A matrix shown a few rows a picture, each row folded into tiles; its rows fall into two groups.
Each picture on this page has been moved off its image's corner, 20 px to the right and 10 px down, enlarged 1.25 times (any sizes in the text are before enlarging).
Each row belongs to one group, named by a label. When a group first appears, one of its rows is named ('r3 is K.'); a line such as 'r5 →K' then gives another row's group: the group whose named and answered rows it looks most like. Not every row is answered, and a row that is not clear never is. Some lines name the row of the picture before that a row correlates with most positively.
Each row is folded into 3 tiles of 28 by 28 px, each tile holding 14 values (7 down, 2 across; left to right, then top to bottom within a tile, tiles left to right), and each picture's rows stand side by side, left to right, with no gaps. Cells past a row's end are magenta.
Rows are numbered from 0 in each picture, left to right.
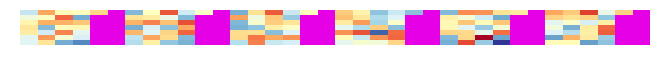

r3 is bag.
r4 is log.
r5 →log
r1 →log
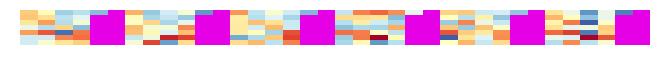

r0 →bag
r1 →bag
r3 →log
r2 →bag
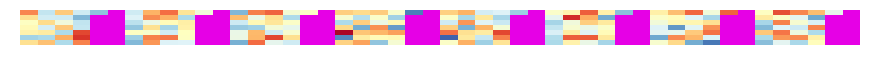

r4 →bag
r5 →log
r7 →log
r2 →log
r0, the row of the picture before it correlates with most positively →2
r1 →log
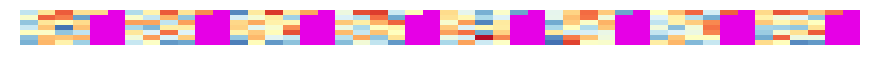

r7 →log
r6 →log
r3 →log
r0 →log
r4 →bag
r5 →log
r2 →log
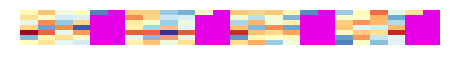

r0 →bag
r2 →bag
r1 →bag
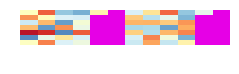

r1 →log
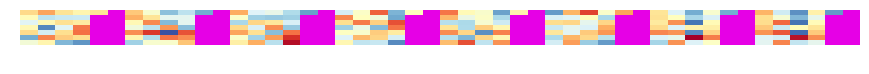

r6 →bag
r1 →bag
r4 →bag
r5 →log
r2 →bag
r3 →log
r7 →bag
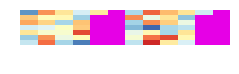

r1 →log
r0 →log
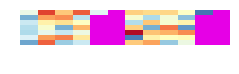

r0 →log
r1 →bag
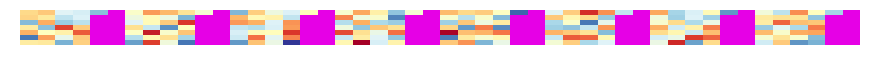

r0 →bag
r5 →log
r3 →bag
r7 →log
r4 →bag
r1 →log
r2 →log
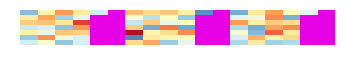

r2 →log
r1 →bag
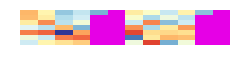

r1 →bag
